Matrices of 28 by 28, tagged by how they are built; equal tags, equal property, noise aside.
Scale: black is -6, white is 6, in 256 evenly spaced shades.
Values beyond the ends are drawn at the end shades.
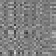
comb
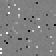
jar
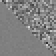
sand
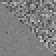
sand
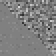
sand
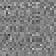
comb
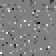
jar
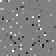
jar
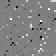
jar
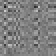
comb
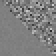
sand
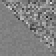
sand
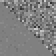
sand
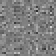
comb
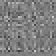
comb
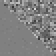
sand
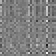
comb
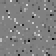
jar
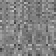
comb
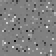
jar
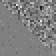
sand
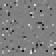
jar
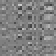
comb
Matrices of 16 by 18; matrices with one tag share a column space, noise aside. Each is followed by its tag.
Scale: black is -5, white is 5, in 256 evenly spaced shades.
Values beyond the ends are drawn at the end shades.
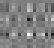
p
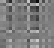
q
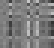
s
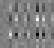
p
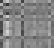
s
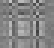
s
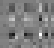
p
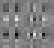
p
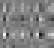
p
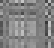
s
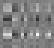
p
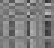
s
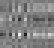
p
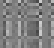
s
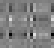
p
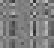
s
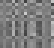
s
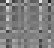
q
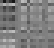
q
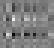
p
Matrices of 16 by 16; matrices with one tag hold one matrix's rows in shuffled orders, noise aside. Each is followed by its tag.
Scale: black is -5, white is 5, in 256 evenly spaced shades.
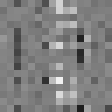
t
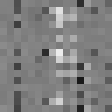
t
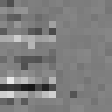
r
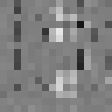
t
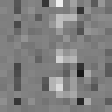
t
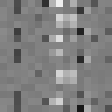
t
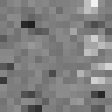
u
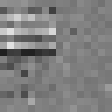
r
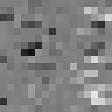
u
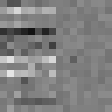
r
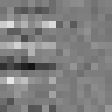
r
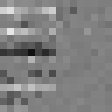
r
